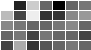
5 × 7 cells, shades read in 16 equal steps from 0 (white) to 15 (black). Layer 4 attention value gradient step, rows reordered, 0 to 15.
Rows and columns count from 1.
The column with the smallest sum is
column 1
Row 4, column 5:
9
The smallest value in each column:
0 5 1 8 8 7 6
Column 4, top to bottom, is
9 12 9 8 10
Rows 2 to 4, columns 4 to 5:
12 12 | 9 8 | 8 9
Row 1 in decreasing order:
15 13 9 9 8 3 0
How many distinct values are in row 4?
3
